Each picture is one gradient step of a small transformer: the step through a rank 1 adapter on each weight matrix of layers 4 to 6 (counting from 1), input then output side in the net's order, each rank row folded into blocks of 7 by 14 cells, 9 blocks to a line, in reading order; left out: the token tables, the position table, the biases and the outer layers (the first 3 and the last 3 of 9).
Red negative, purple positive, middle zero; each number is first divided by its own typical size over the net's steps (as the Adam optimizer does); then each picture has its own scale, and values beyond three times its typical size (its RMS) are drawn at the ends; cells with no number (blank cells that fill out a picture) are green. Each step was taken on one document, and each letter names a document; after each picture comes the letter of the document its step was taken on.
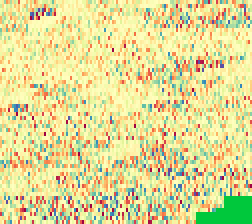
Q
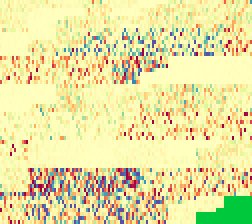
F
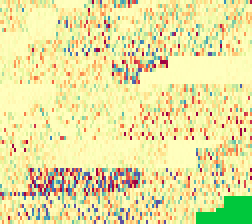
F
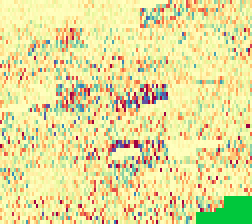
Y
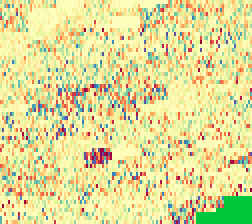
Y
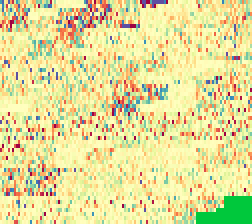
Y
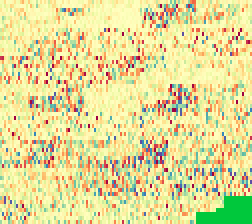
Q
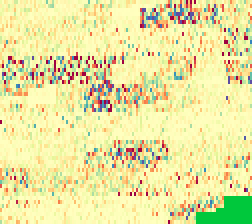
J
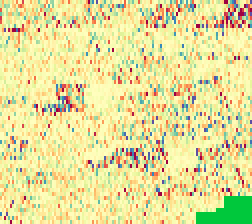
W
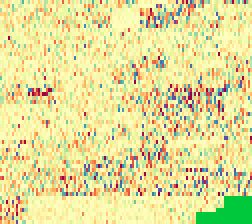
W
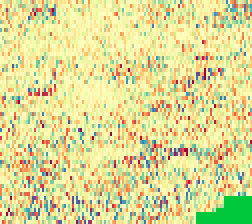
Q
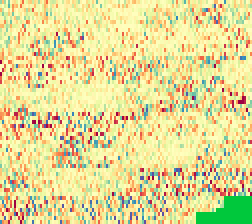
Q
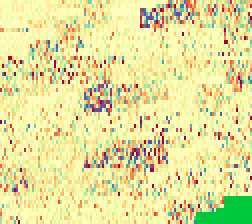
J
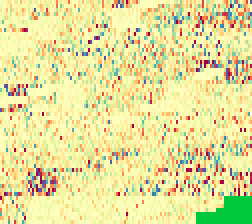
W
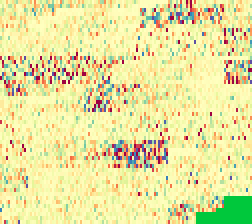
J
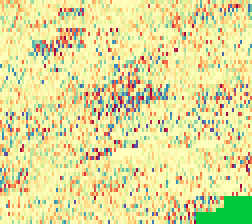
Y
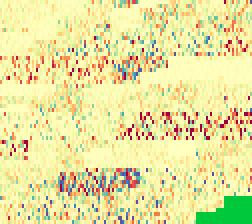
F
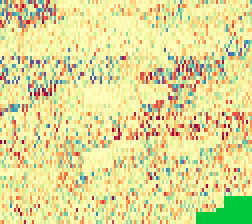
Q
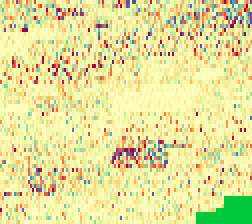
W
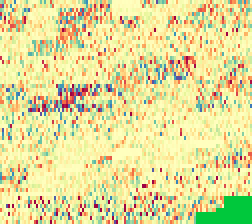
Y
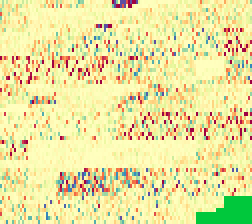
F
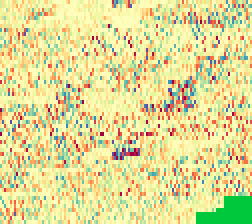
Q
